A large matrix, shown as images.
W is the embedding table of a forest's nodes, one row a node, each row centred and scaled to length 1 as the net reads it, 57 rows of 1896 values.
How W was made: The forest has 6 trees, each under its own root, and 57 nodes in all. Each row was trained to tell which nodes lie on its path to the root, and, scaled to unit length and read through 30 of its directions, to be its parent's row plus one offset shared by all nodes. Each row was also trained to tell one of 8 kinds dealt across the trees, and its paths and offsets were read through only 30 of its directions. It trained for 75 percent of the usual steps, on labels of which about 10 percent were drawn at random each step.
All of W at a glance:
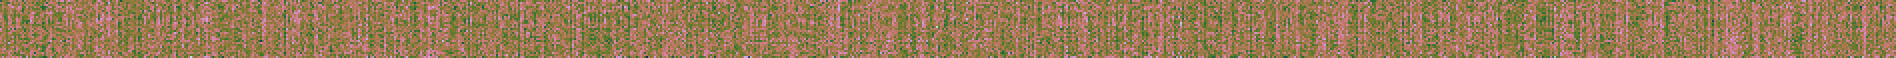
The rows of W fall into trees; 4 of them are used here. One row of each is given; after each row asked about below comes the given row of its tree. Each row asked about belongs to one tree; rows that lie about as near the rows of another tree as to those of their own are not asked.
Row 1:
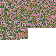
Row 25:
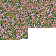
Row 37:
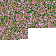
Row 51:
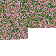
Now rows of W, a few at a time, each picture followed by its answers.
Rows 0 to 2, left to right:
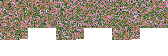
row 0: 1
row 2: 37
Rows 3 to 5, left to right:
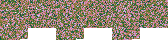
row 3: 25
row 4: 1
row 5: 25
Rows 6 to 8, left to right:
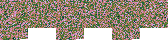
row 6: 1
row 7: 37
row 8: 37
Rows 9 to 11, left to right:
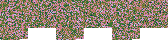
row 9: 25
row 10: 37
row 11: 1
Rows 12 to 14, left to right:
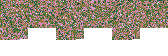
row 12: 37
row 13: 1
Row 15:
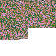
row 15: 37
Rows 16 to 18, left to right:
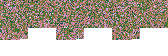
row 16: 37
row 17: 51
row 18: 37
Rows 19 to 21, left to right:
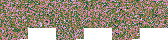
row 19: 37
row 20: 37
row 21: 51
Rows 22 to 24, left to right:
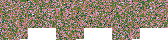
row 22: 51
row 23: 1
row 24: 37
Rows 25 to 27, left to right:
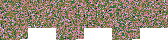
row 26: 25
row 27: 1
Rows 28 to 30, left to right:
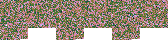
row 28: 51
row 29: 37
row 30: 37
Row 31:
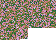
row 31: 51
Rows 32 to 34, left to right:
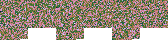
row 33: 1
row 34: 25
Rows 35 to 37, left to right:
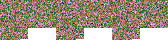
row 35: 37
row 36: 1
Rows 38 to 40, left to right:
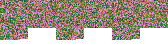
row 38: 51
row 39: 51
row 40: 1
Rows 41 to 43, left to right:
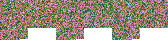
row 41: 1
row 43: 51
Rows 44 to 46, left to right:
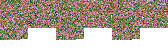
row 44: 25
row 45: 1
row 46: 1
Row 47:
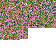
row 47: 25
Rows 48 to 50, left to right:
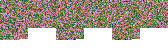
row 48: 51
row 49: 1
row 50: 1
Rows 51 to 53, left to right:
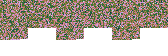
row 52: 51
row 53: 1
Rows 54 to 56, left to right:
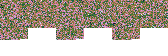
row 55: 51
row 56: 37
